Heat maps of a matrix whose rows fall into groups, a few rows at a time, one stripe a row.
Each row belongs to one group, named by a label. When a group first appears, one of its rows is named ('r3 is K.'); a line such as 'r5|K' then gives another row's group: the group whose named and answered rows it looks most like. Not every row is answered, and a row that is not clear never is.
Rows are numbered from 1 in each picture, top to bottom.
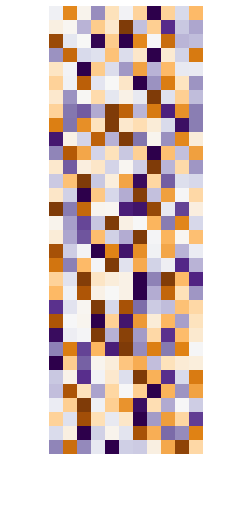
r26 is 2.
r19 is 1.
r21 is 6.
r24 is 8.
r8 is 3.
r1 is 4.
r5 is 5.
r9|1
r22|8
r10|8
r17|5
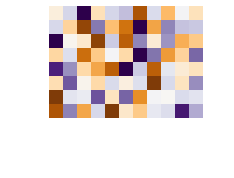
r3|8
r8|1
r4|6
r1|5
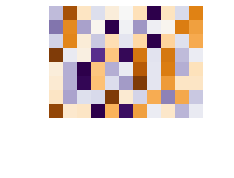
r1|4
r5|5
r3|4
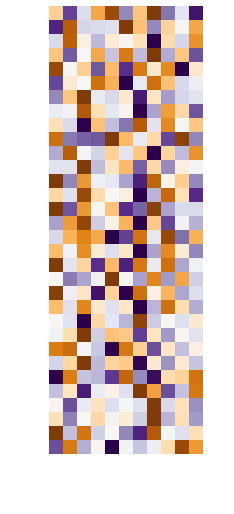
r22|6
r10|3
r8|6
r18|6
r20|3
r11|4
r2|2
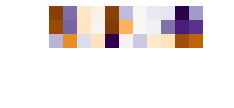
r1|1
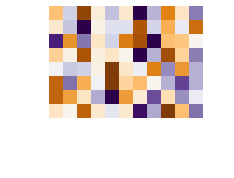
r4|6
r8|6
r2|5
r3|2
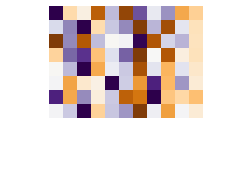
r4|5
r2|5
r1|8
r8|5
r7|2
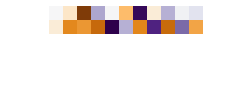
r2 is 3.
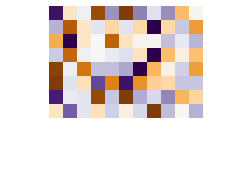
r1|8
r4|4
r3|1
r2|4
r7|8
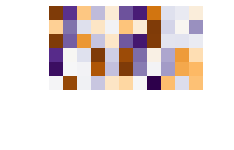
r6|4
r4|8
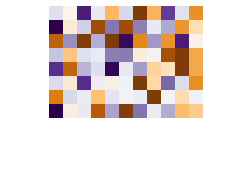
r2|8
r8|8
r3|1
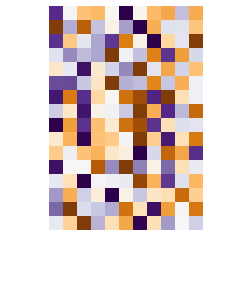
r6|3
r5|5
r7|2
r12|8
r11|6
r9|2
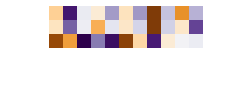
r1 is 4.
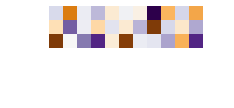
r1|4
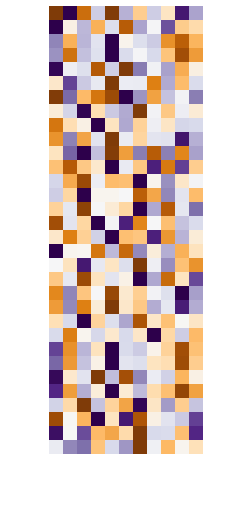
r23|5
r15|6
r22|1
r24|4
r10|1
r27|8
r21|1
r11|3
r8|5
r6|3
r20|6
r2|8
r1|1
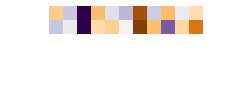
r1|5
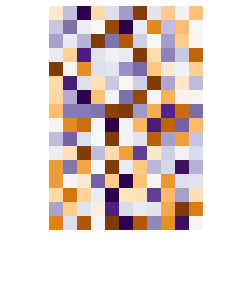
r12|1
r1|5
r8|3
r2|3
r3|8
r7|5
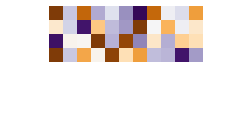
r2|5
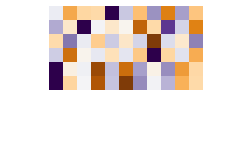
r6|8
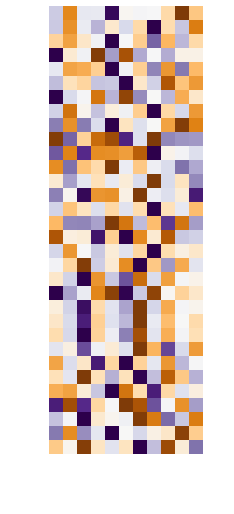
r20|5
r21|3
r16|3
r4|8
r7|8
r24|5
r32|6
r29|2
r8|4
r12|1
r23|5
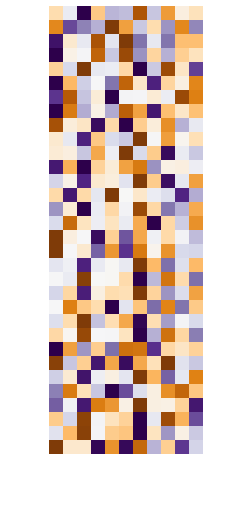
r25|2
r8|2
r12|2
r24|6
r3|8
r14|1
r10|5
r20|6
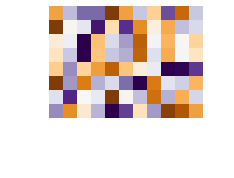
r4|5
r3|5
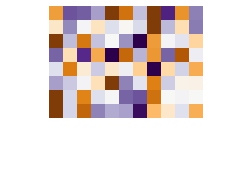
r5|4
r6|3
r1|3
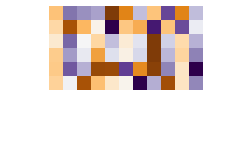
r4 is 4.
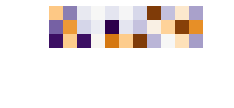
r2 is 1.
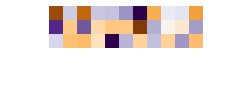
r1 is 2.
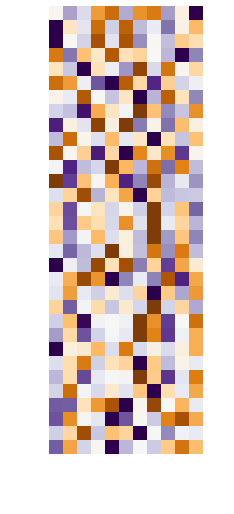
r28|4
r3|8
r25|8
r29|3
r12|3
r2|8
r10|4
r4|1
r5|5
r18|3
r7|6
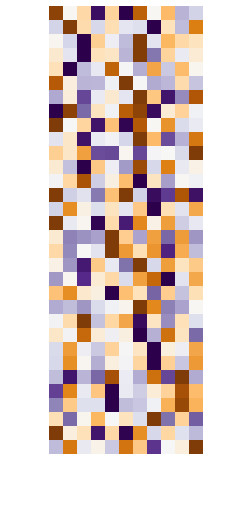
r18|3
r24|6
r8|2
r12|5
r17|3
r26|4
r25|4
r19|5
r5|3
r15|4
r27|3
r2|4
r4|5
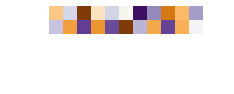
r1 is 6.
